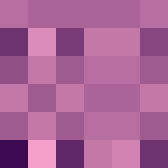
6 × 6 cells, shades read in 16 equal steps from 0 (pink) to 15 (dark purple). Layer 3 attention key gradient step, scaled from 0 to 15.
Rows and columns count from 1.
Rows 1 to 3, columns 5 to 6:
6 5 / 4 9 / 5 7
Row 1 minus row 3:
-3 2 -1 1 1 -2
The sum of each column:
50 23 46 30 29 43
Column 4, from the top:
6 4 5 6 5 4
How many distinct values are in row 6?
6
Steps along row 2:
down up down same up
